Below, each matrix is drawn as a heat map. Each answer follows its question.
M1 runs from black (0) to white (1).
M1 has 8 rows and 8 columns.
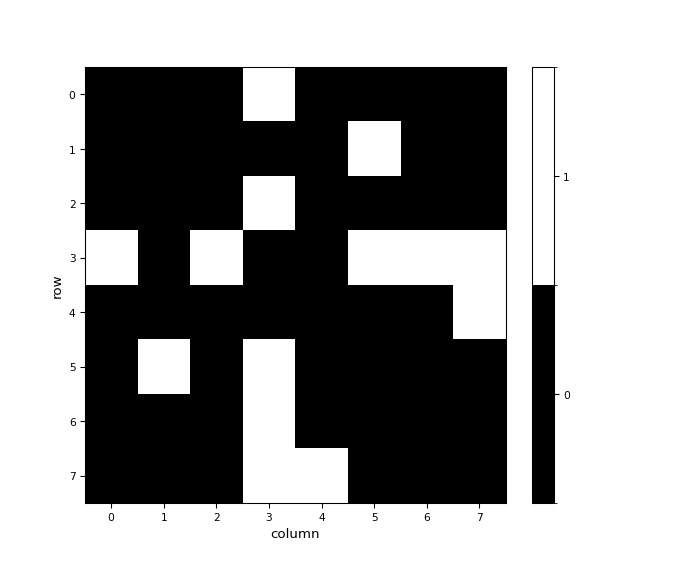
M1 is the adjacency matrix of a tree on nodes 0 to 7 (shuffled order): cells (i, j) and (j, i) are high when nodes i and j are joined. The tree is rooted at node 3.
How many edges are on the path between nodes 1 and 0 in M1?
3
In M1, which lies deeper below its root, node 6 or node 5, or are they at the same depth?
the same depth
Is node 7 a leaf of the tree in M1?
no
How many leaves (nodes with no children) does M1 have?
5
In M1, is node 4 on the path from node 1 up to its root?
no
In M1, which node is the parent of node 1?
5
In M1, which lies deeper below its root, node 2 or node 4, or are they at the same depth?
node 4
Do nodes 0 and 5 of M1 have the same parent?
yes
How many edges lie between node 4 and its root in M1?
2
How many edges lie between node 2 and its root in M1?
1
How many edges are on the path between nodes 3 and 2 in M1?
1
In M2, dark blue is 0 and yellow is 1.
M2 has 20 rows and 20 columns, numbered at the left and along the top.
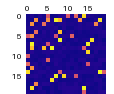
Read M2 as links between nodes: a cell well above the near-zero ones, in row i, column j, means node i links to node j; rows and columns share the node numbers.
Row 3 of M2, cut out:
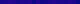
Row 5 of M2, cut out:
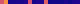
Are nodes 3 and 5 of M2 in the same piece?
no
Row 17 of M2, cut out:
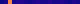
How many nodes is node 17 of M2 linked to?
1
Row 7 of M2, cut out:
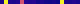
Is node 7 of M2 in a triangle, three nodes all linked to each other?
yes
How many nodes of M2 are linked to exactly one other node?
7
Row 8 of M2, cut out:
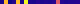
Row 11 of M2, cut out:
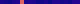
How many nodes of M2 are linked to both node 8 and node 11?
0
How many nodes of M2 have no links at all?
1
